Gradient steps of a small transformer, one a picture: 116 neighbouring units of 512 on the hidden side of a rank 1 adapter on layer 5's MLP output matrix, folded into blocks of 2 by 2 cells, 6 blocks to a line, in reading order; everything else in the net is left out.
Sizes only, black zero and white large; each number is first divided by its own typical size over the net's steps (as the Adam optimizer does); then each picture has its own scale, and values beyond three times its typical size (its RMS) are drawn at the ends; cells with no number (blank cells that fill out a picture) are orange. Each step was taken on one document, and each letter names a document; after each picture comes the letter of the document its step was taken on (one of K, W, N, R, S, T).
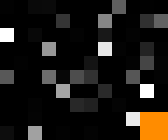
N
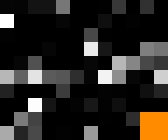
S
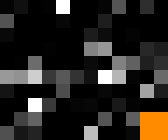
S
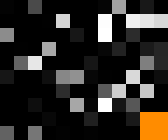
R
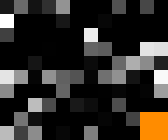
S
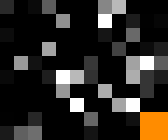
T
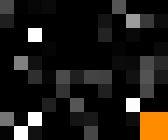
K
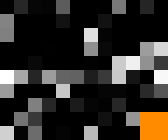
S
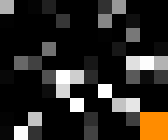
T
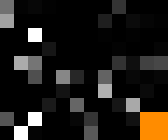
K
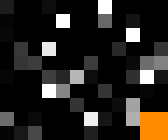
T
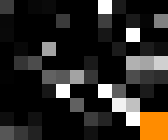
T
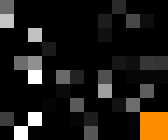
K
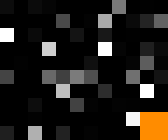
N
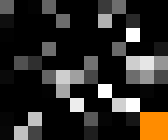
T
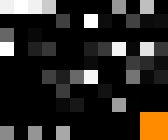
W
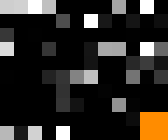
W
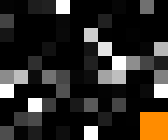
S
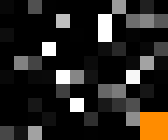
R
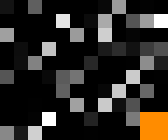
R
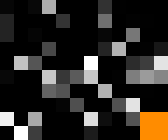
T
